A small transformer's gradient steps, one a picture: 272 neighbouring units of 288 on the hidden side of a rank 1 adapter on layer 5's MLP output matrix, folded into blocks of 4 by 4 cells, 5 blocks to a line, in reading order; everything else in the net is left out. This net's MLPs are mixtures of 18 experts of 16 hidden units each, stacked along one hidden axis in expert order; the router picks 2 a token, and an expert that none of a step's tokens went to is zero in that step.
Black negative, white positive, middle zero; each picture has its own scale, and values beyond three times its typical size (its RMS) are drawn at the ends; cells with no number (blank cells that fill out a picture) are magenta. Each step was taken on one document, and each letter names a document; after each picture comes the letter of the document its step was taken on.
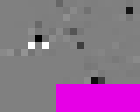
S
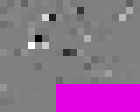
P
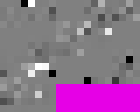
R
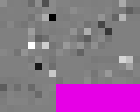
P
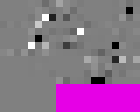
S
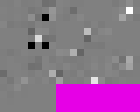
P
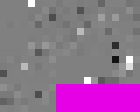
R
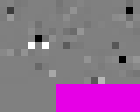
S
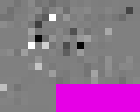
P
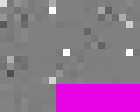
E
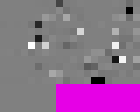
S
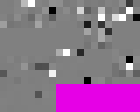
R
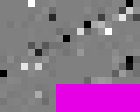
R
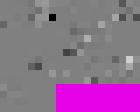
P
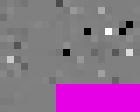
E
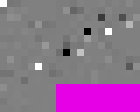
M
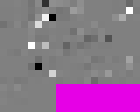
P
